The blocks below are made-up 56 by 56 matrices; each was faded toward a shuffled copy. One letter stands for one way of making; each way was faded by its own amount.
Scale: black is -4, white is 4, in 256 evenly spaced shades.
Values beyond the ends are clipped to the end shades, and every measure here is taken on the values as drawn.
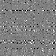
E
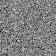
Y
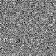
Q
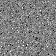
Y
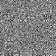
Q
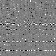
E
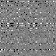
E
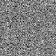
Q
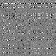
E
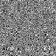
Q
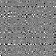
E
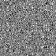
Q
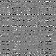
E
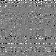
E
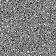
Y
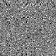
Q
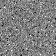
Y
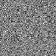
Q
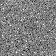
Y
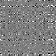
E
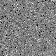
Y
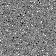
Y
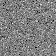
Y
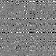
E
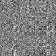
Q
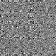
Q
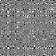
E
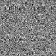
Q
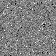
Y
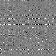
E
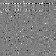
E
